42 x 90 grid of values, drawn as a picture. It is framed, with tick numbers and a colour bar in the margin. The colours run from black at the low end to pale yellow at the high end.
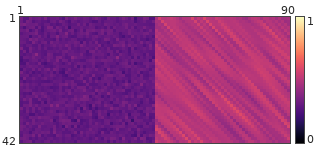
The table splits into one row of 2 panels. Panel 1,1: low, fine-grained, faint in contrast. Panel 1,2: middling, slanting down to the right, faint in contrast.
